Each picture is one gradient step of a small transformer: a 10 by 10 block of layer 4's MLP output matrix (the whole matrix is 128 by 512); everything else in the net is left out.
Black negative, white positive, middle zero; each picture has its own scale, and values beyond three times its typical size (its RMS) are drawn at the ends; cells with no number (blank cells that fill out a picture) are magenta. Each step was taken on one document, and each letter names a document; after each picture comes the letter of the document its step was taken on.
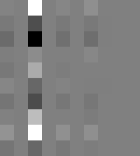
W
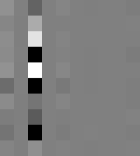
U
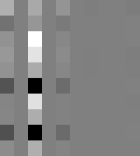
U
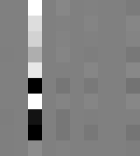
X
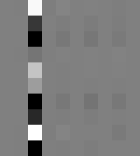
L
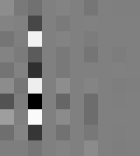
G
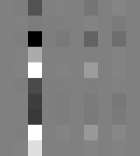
L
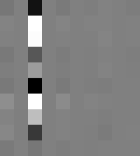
U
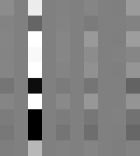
X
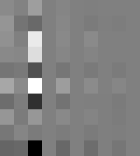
G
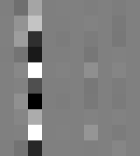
L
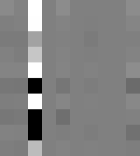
X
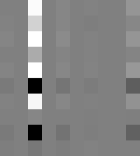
X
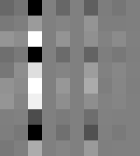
G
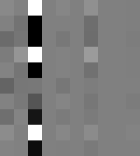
U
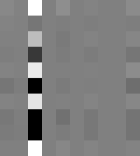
X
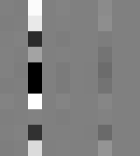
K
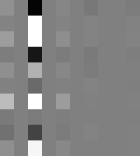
U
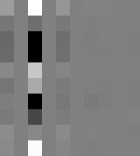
W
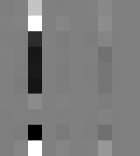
K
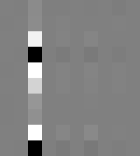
L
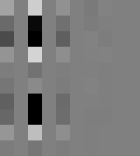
W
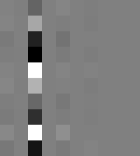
L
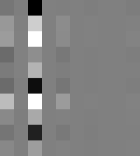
U
